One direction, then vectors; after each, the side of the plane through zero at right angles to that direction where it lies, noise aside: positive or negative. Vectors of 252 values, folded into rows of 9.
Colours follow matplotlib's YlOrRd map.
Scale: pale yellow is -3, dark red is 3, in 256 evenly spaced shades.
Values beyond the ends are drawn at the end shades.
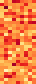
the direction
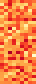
negative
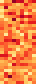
positive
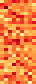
positive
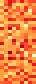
negative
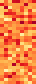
positive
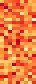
positive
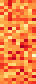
negative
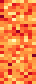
negative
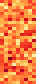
negative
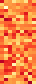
negative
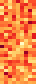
positive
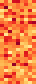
positive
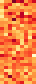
positive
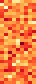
negative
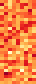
positive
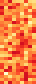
negative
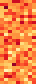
positive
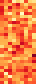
negative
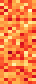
negative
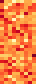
negative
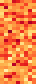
positive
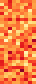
negative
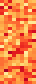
negative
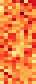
positive
